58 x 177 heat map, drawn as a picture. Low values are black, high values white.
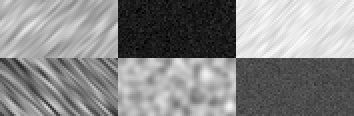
The table splits into 2 rows of 3 panels. Panel 1,1: high, slanting up to the right. Panel 1,2: very low, fine-grained, faint in contrast. Panel 1,3: very high, slanting up to the right, faint in contrast. Panel 2,1: middling, slanting down to the right, strong in contrast. Panel 2,2: high, blotchy. Panel 2,3: low, fine-grained, faint in contrast.
